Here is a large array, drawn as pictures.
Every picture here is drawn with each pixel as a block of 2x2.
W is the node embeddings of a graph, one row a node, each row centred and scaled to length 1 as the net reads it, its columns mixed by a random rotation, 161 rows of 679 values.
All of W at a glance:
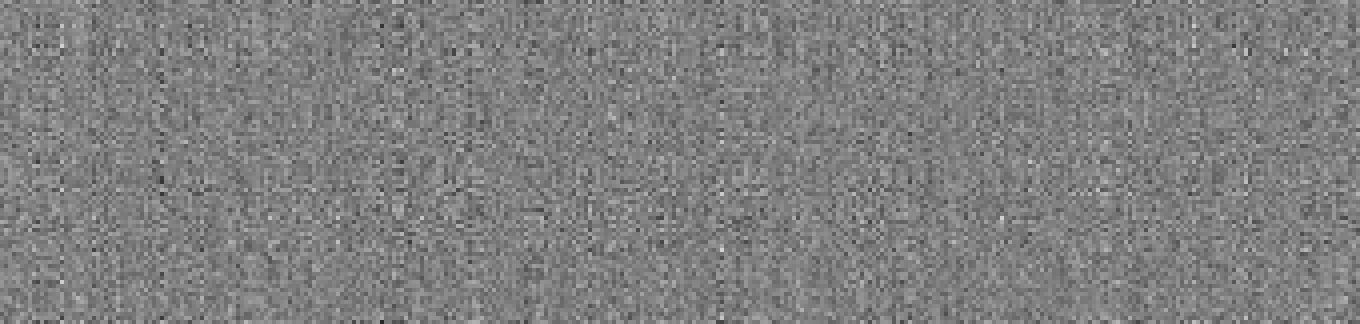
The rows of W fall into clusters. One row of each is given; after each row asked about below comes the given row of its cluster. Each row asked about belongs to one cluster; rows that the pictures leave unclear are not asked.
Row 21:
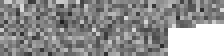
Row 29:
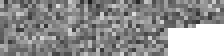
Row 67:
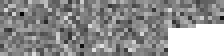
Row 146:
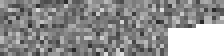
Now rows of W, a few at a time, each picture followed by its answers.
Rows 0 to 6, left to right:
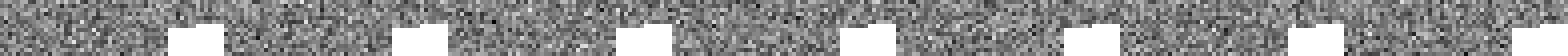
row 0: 21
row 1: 21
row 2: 67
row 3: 146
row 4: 29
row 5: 21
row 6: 21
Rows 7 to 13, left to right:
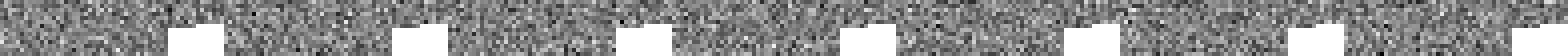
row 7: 146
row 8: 146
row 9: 67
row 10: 67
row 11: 146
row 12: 146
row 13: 146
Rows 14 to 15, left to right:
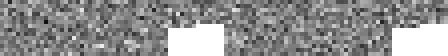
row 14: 67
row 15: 146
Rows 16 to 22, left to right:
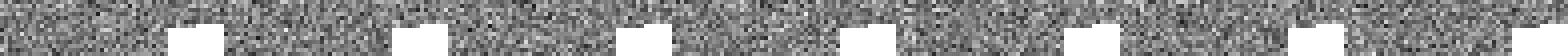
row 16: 29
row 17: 21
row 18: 146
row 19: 29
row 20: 146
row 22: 146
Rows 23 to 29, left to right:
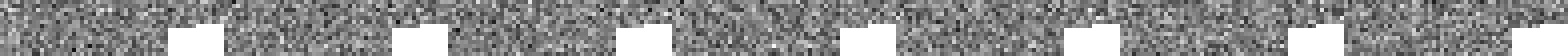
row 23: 146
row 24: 67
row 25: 67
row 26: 67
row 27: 67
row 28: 146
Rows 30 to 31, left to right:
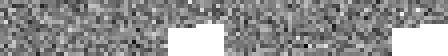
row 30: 146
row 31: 67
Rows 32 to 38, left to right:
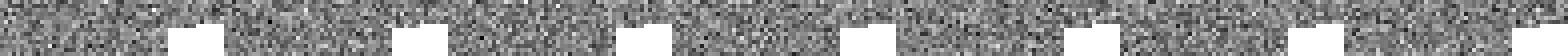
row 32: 146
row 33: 67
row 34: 21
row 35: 21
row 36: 67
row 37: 21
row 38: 67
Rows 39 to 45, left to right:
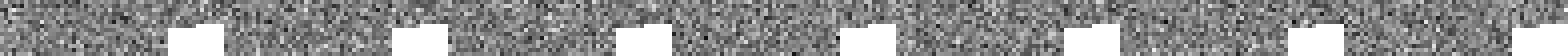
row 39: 146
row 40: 67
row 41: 29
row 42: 21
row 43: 146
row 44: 67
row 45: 21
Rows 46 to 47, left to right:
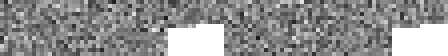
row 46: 29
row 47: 21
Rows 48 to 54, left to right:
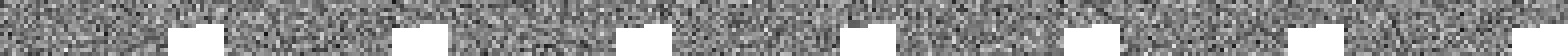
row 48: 21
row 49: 29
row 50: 146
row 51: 21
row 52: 67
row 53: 29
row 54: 29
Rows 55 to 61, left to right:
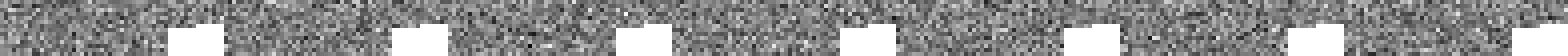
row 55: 146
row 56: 29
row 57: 67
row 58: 67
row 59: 29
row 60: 29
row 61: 21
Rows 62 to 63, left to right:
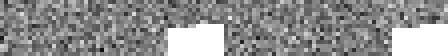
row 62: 29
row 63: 21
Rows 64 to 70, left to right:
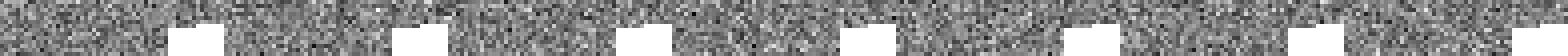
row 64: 21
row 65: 146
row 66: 67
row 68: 29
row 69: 146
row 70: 67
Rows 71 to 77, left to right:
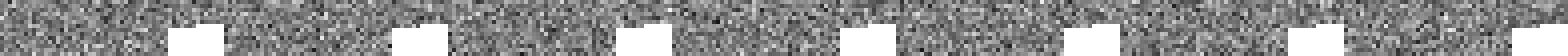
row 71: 67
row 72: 29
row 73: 21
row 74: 67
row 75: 29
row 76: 146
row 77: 29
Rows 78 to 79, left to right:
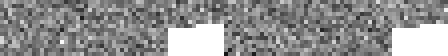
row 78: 146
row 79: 21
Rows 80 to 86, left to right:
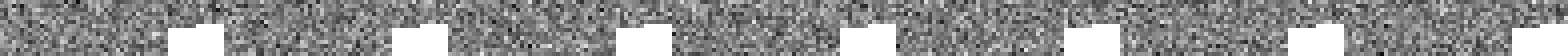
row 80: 146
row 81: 146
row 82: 67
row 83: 21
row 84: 67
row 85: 146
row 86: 146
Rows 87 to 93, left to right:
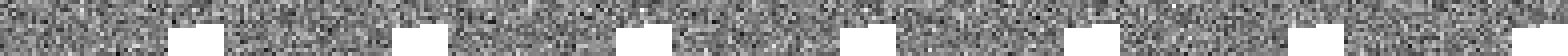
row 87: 67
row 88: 21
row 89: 67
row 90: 67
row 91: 67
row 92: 21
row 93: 29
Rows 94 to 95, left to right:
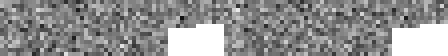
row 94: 146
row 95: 146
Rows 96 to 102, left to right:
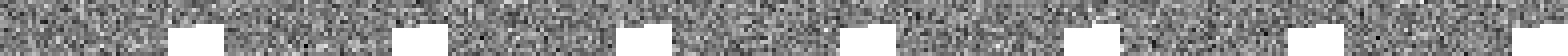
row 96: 67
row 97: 67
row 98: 21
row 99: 29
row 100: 67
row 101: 29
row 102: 21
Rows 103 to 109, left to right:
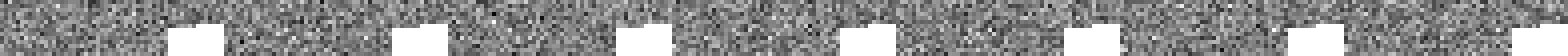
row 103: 29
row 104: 21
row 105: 21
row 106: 29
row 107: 21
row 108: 29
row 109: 29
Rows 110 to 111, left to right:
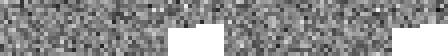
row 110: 146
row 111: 146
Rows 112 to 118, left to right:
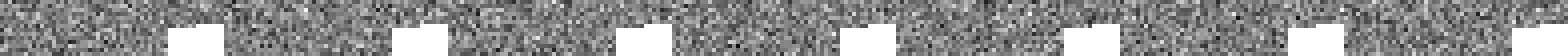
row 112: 29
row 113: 67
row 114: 146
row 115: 146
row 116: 29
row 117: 21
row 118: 67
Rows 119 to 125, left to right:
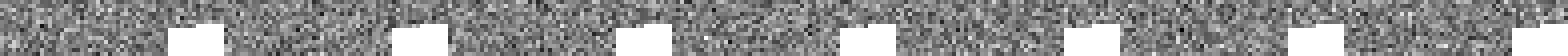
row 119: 146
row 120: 29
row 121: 29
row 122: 29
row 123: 67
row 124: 67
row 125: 67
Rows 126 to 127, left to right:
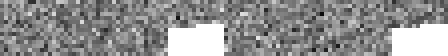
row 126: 21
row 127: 29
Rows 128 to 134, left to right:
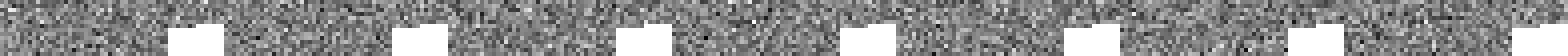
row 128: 146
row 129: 21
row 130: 67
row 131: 21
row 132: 146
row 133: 67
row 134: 21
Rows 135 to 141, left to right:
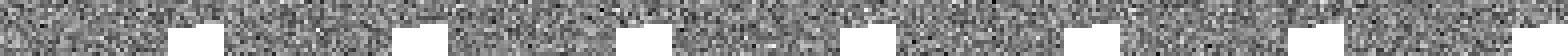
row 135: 146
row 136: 21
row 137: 67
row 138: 67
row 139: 21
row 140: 146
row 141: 146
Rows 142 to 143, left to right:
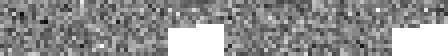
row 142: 67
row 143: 146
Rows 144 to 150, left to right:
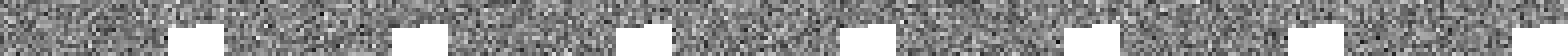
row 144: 21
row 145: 29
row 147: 29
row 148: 146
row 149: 21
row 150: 21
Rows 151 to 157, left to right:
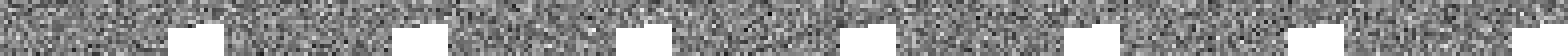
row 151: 146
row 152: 146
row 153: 67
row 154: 29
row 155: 146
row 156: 29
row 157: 67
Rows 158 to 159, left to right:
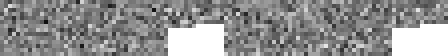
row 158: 67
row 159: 67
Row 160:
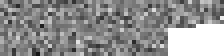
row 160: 146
